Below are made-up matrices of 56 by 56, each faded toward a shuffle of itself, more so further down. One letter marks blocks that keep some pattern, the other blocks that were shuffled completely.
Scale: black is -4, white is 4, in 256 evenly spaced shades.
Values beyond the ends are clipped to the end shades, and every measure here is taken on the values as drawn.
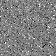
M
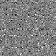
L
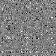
L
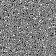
M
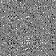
L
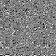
L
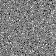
M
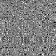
L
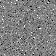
M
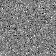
M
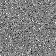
M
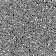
M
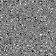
L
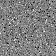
M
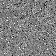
M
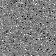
M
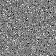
M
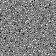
M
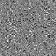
L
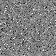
M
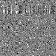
L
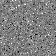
M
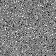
M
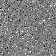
M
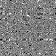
L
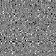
L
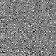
L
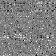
L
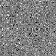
L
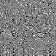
L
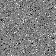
M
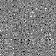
L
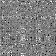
L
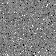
M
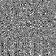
L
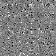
L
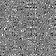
L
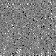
L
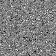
M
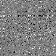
L
